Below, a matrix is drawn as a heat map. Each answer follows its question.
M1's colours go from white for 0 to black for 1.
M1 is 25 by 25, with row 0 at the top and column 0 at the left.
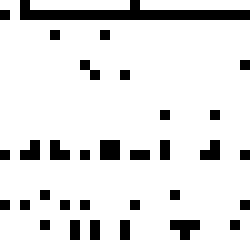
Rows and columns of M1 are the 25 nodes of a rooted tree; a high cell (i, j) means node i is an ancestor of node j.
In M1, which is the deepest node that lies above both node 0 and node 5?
15
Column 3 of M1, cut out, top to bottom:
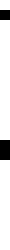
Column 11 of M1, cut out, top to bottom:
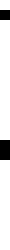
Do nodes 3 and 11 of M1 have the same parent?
yes
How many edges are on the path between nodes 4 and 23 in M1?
3
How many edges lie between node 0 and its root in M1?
3
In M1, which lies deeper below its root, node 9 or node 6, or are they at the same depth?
node 9
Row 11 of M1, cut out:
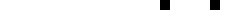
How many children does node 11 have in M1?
2
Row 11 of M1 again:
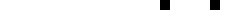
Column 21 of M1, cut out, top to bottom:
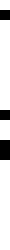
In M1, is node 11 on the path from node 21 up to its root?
yes
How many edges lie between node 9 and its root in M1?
4
